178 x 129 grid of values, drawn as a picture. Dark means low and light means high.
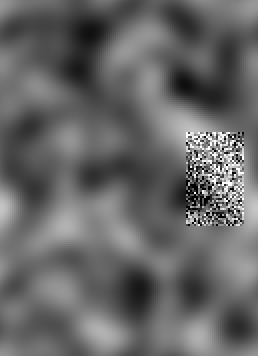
Roughest part: middle right. Average level on the scale: 40%. Ninth with the highest average: middle right. Mirror symmetry: none. Odd patch: rougher, in the middle right.
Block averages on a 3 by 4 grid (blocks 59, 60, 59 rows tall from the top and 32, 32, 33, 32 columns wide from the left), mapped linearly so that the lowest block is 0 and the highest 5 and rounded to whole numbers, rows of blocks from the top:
2 0 2 1 / 2 3 2 5 / 3 3 2 3
